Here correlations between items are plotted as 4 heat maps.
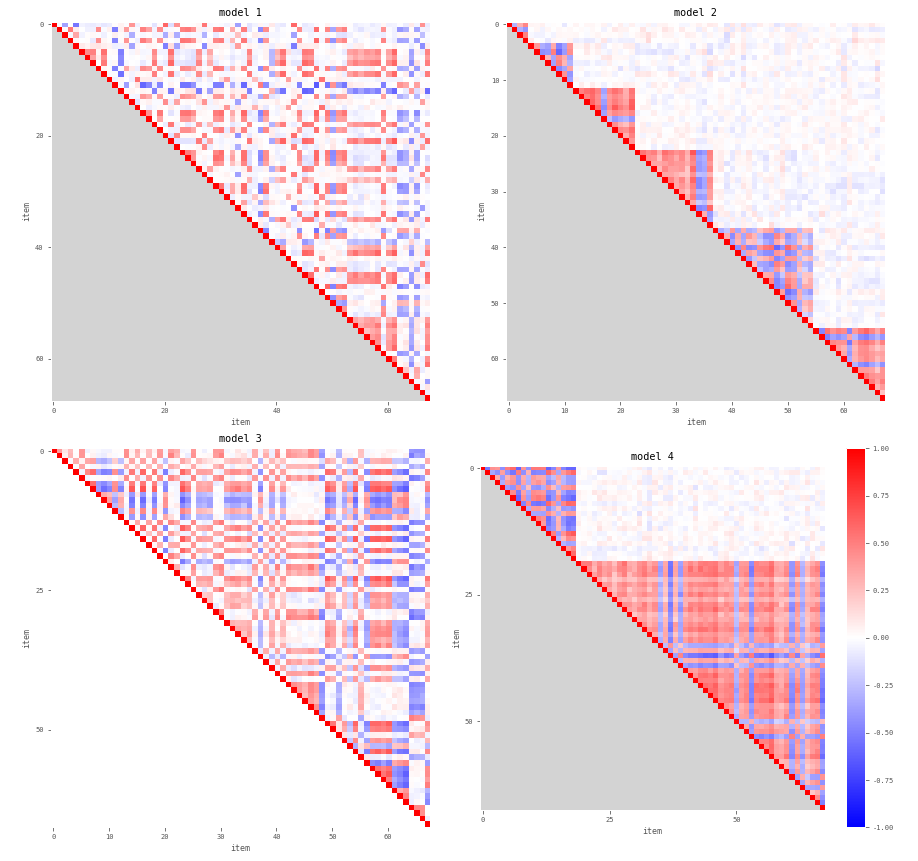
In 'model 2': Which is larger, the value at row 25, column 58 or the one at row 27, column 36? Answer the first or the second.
the second
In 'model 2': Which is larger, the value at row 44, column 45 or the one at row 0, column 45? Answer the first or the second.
the second
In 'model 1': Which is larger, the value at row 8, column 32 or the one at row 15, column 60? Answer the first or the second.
the first
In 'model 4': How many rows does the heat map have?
68
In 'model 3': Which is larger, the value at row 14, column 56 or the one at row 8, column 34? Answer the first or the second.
the second
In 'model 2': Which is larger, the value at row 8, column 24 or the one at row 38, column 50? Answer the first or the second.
the first
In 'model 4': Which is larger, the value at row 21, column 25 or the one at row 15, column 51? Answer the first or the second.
the first
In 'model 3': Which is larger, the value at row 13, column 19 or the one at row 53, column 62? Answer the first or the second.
the first
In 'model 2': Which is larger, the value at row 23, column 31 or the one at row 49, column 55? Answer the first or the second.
the first
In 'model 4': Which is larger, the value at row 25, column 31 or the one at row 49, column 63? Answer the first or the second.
the first
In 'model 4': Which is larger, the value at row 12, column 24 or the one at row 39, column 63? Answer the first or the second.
the second
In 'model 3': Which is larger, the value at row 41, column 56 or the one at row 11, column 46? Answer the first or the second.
the second
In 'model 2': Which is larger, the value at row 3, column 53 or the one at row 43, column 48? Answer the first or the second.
the second
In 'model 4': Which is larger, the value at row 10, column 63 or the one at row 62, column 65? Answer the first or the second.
the second
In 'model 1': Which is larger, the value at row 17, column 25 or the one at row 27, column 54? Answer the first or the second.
the first
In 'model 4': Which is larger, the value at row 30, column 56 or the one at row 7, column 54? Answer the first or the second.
the first
